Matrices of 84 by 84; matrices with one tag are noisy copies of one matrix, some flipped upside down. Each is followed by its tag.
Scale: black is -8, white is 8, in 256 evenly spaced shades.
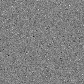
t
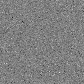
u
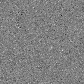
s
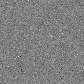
s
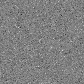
s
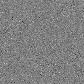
u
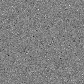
t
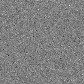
t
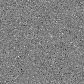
s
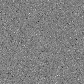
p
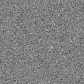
s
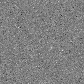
s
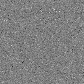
u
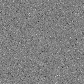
p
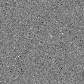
s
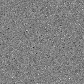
t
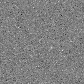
s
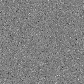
p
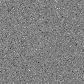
p
